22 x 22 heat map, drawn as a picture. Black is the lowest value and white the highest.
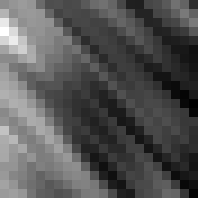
Ninth with the highest average: top left. Slope: up to the left. Grain: diagonal, down to the right.
